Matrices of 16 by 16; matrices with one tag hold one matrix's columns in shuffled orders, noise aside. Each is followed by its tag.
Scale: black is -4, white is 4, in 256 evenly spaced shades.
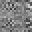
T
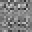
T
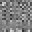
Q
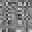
Q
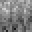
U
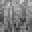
U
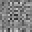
Q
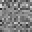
T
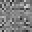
T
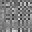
Q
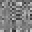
Q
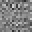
T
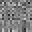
Q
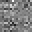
T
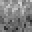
U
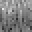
U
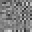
Q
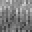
U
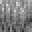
U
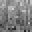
U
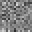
Q
